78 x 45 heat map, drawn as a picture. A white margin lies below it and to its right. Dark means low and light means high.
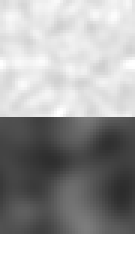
The table splits into 2 rows of 1 panel. Panel 1,1: very high, blotchy, faint in contrast. Panel 2,1: low, smooth.
